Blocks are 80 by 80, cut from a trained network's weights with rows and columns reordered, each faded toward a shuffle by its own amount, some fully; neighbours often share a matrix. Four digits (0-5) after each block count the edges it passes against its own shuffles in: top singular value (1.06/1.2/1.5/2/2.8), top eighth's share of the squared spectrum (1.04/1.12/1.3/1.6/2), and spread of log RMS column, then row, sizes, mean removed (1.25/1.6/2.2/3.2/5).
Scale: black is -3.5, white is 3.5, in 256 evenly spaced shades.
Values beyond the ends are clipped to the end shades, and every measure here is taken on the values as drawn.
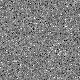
0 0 0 0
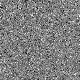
0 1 0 0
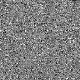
2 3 2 2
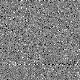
2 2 0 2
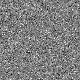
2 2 0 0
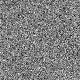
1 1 0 0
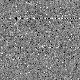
3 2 0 2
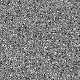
0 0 0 0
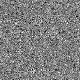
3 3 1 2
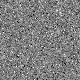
0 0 0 0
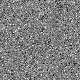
0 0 0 0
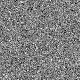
1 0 0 0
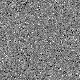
1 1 0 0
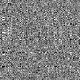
3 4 2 3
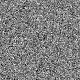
2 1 0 0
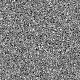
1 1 0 0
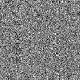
3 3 2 1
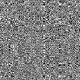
4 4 2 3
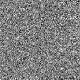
3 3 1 1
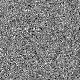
1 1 0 0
